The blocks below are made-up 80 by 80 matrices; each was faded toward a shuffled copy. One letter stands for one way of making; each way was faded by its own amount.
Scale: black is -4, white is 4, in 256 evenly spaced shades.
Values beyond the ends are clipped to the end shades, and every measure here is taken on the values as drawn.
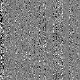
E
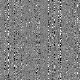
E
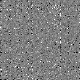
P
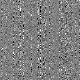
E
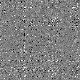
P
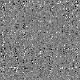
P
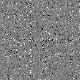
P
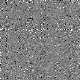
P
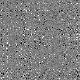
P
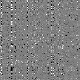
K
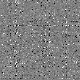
P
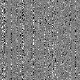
E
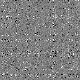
P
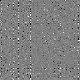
K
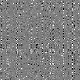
K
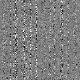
E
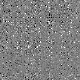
P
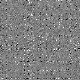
P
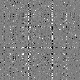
K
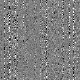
E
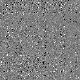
P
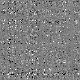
P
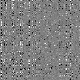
K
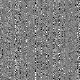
E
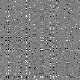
K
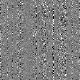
E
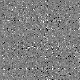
P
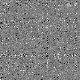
P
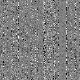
E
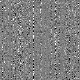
E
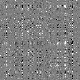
K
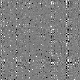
K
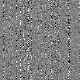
E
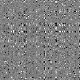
K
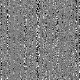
E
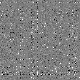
P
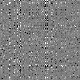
K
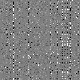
K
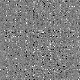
P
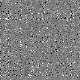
P
